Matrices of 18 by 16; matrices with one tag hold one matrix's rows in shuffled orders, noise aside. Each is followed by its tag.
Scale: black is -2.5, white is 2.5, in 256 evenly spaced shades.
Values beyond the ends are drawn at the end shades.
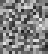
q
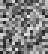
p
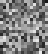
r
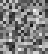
q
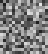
p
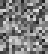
r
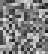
q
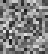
q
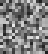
p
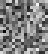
p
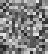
r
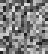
p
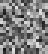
p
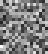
r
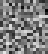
q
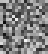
p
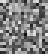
r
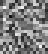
q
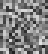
q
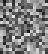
p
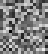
q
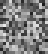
r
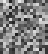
q
